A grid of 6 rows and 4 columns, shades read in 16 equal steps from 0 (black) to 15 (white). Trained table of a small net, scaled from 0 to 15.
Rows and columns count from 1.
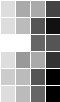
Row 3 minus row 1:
2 5 -4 1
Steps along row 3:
same down down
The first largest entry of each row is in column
1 1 1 1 1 1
